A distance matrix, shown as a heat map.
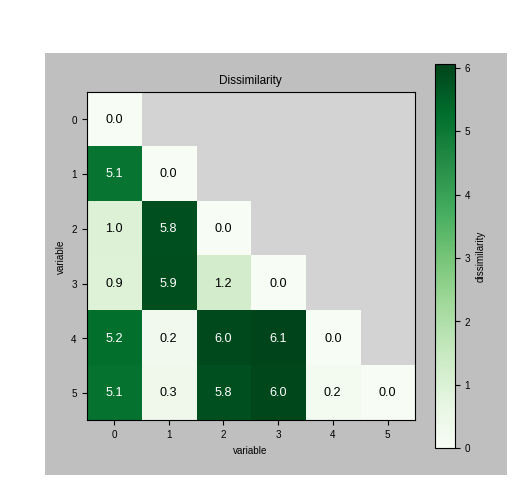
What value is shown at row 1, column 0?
5.1
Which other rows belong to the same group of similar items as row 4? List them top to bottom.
1, 5
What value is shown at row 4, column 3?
6.1
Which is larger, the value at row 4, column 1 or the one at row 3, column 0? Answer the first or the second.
the second
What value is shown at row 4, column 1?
0.2
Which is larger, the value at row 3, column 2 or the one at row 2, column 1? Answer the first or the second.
the second
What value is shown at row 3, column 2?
1.2
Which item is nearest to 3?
0
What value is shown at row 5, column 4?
0.2
